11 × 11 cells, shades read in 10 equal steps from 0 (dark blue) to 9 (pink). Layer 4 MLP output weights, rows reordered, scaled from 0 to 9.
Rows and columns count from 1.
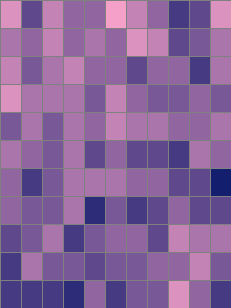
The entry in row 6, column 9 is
2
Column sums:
56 47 54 54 47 59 52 50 49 49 50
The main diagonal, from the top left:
8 5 6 6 5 5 5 3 7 7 2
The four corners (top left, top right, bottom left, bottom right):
8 8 2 2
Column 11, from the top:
8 6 6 4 6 5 0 3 6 4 2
